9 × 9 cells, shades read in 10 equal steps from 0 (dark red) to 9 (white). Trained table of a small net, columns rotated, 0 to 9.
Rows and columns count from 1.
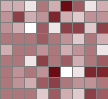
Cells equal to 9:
2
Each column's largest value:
6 6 9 7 8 9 8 8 8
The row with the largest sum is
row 1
